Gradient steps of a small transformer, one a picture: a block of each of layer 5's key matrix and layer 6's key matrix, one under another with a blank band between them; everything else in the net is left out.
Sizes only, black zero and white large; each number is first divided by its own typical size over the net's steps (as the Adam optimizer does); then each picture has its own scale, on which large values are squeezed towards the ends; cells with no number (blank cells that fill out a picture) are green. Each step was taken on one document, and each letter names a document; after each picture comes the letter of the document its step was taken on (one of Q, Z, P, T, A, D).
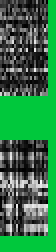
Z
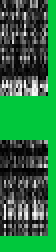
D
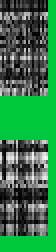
Z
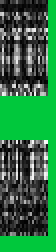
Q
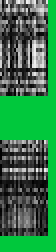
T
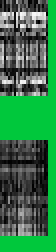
T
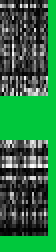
D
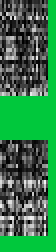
Z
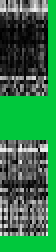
T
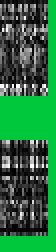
D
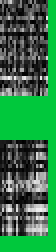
Z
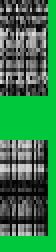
T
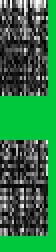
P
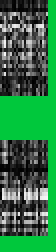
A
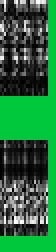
Q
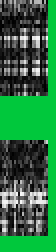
P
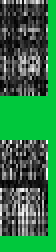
P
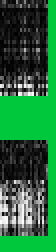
P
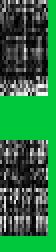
P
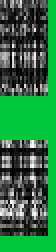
D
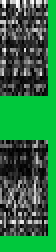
Q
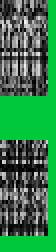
A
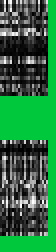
Q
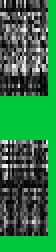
P
